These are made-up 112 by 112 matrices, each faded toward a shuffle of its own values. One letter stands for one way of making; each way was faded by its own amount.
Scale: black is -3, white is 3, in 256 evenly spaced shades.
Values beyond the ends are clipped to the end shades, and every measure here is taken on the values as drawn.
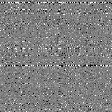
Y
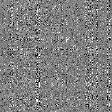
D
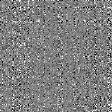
D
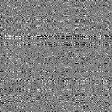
Y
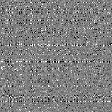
Y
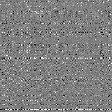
Y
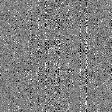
D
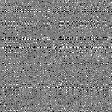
Y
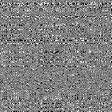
Y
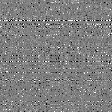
Y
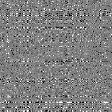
Y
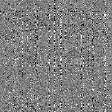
D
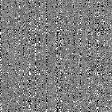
D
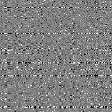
Y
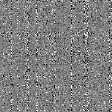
D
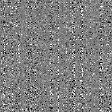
D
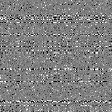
Y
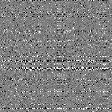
Y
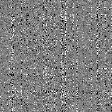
D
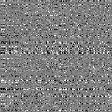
Y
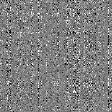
D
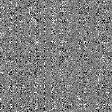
D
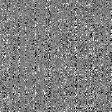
D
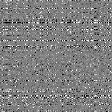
Y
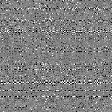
Y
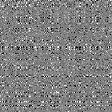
Y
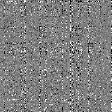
D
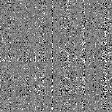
D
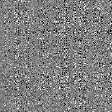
D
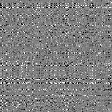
Y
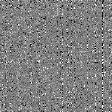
D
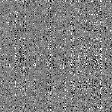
D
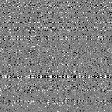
Y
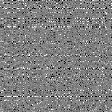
Y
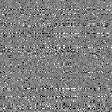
Y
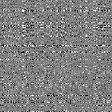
Y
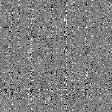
D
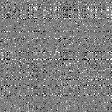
Y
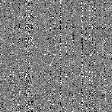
D
